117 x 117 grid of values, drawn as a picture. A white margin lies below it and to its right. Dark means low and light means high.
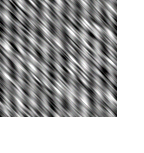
Histogram: bell-shaped. Ninth with the lowest average: top left. Average level on the scale: 50%. Slope: none. Stripes: upright, repeating 9 times.
